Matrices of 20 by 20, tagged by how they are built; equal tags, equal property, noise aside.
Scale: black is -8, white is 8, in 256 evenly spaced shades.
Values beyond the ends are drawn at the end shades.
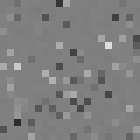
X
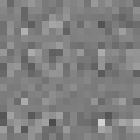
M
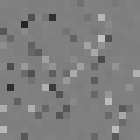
X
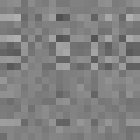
M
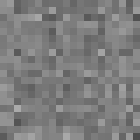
M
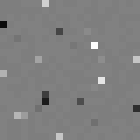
X
